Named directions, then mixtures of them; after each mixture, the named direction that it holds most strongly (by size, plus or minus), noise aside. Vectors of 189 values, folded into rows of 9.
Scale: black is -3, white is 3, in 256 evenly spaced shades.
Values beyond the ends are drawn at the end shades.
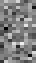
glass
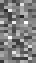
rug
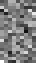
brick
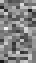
brick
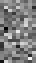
glass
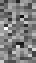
glass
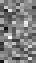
rug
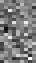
rug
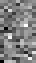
glass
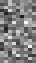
rug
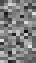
brick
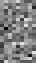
glass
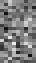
glass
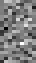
glass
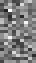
rug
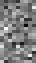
glass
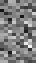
brick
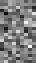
brick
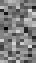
brick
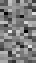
brick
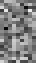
brick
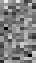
glass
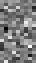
glass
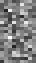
rug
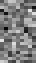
brick
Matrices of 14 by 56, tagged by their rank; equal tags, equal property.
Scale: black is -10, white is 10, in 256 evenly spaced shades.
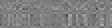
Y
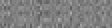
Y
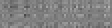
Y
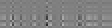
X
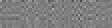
Y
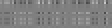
X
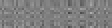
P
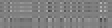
X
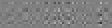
P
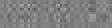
P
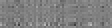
Y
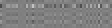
X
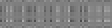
X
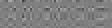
P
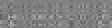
Y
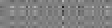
X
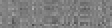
Y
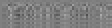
P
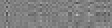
P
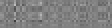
P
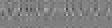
P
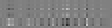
X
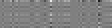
X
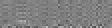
Y
